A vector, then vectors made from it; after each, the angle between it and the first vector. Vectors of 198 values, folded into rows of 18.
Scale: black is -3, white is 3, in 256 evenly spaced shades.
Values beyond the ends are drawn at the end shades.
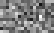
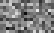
partly aligned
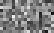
partly opposed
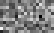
nearly opposite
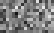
partly opposed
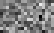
nearly opposite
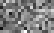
orthogonal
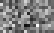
orthogonal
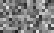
partly opposed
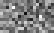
nearly parallel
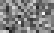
partly aligned
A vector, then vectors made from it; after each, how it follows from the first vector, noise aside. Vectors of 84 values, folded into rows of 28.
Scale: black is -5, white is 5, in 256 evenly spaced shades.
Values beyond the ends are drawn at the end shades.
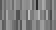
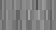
shrunk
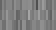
shrunk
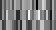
scaled up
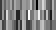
scaled up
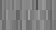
shrunk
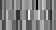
scaled up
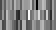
scaled up
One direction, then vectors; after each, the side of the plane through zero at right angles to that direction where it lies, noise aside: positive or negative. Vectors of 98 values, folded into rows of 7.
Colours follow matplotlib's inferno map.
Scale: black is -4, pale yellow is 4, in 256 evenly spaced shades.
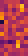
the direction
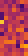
negative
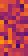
negative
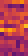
negative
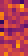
positive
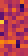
negative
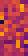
positive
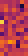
negative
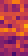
positive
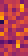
positive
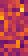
positive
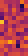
negative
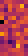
positive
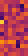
negative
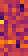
negative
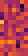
negative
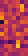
positive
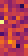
negative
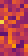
negative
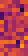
negative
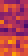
negative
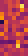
positive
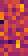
positive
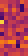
negative
